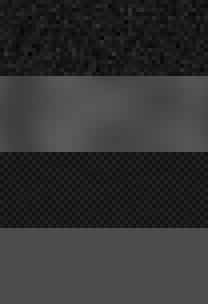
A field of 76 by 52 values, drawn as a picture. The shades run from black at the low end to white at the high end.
The table splits into 4 rows of 1 panel. Panel 1,1: very low, fine-grained, faint in contrast. Panel 2,1: low, smooth, faint in contrast. Panel 3,1: very low, checkered, faint in contrast. Panel 4,1: low, flat.
